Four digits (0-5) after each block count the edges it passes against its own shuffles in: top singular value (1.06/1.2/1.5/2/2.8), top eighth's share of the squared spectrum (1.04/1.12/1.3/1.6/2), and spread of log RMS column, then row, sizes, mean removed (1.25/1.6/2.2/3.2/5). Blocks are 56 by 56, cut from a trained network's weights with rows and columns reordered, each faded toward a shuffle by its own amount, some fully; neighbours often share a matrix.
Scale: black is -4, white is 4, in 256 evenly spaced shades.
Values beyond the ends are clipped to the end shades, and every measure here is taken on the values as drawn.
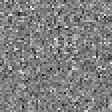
3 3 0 2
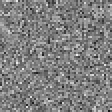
1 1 0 0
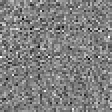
3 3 1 2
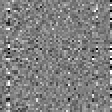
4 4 3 2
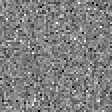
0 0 0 0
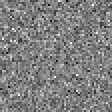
1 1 0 0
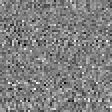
3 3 0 2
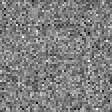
3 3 0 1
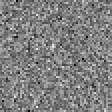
0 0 0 0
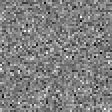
2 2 0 1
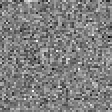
3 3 0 2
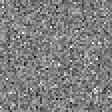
0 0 0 0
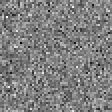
2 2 0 0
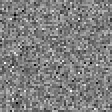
1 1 0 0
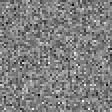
0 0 0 0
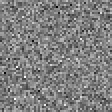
0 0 0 0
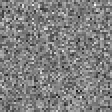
2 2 0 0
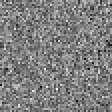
2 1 0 0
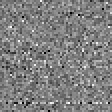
3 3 0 2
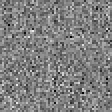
3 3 1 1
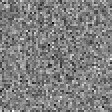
2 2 0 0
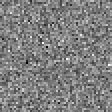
1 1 0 0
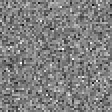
2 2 0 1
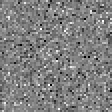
0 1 0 0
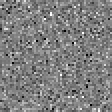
1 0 0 0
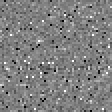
1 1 0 1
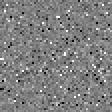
1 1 0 1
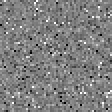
1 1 0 0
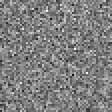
0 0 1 0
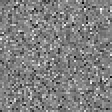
1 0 0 0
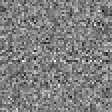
3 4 1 2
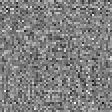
3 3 0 2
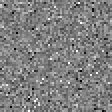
2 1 0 0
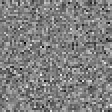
3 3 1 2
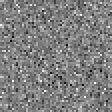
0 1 0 0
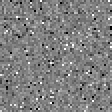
0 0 0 0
